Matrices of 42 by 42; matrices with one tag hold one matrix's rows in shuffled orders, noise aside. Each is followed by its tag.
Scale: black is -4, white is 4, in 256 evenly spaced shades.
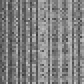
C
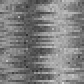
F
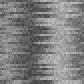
F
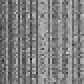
C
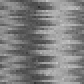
F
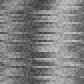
F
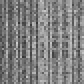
C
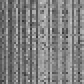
C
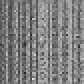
C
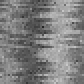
F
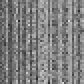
C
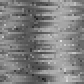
F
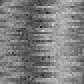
F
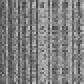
C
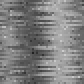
F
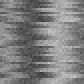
F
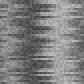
F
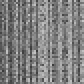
C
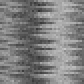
F
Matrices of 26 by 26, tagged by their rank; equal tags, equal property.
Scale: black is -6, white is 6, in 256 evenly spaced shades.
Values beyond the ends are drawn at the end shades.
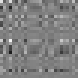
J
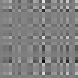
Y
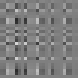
Y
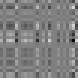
Y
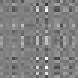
J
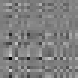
J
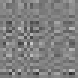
J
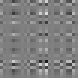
Y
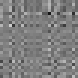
J
